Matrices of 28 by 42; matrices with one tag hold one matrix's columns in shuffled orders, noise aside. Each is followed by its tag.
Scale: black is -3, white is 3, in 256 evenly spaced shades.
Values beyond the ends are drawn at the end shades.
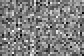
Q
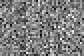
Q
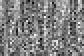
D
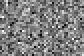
Q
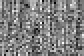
D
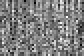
D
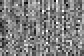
D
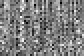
D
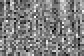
D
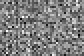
Q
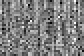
D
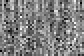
D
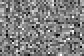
Q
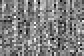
D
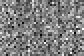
Q
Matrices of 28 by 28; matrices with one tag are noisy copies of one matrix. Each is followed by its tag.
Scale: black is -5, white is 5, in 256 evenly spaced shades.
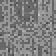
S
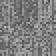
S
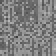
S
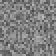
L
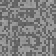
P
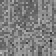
S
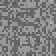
P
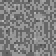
L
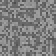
P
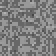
P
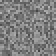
L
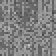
S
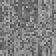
S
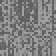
S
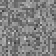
P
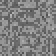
P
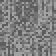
S
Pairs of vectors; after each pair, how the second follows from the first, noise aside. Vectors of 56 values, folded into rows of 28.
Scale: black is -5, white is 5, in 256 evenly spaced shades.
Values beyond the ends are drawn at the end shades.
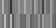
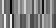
scaled up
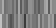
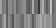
shuffled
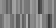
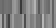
shuffled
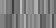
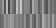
shuffled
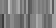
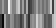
scaled up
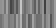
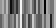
scaled up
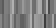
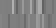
partly zeroed
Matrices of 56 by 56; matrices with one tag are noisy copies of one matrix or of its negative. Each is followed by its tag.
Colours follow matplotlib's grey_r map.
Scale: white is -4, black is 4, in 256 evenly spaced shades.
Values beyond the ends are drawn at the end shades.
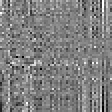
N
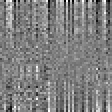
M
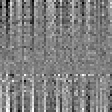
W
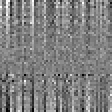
W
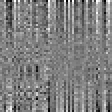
M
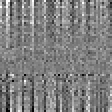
W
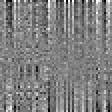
M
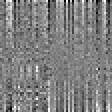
M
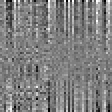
M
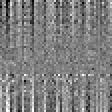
W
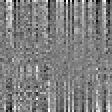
M
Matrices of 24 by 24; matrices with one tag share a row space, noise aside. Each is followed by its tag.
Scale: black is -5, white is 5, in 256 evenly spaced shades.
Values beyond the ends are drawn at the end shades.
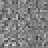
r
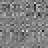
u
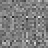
u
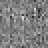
u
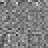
r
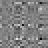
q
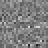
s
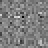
q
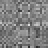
s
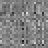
u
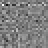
r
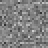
s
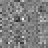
q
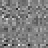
r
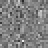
q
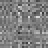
s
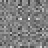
s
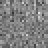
u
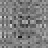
s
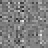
q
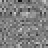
s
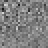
r
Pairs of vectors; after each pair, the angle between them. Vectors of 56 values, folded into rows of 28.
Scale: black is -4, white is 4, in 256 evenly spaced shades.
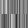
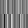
partly aligned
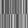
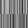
nearly opposite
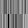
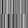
partly aligned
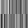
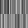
nearly opposite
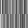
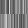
orthogonal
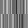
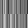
orthogonal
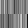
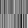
nearly opposite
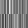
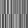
nearly parallel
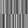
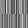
orthogonal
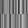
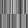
orthogonal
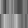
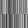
partly opposed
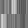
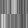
nearly parallel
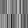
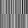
orthogonal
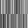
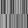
nearly opposite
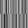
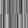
partly opposed
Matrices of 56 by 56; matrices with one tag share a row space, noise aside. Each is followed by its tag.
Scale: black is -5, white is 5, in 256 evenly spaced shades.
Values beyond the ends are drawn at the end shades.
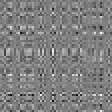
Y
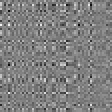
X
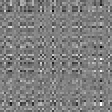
Y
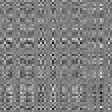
Y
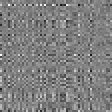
X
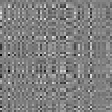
X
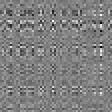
Y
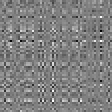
Y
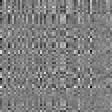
X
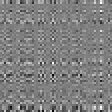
Y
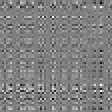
Y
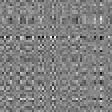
Y
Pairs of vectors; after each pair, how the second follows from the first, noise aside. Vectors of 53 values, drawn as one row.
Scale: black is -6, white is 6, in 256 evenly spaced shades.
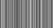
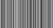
negated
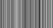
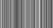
negated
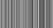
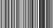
scaled up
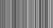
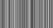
shuffled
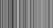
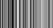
scaled up
